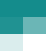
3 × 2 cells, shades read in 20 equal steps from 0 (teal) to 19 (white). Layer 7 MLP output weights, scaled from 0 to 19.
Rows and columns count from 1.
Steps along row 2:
up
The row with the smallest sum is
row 1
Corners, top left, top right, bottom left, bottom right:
0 0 16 19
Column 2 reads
0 7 19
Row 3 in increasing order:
16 19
